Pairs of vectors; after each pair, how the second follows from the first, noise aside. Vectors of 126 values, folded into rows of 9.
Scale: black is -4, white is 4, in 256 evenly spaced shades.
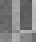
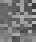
sign-scrambled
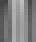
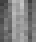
copied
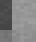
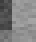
copied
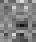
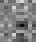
copied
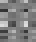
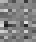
sign-scrambled
